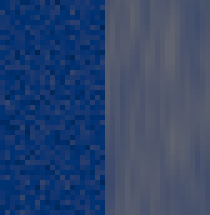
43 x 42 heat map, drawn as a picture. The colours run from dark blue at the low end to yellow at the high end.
The table splits into one row of 2 panels. Panel 1,1: very low, fine-grained, faint in contrast. Panel 1,2: low, streaked downward, faint in contrast.
